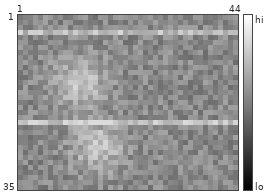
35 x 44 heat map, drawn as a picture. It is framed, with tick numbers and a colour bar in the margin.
On average the colour sits 60% of the way up the scale. Rows 4 and 22 stand out from the rest. Two bumps rise from the field. Neither half mirrors the other.
